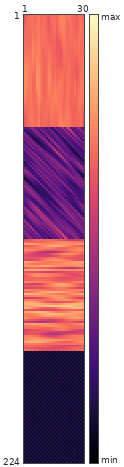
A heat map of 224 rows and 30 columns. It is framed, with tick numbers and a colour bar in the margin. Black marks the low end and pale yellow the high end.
The table splits into 4 rows of 1 panel. Panel 1,1: high, streaked downward, faint in contrast. Panel 2,1: low, slanting down to the right. Panel 3,1: high, streaked across. Panel 4,1: very low, checkered, faint in contrast.
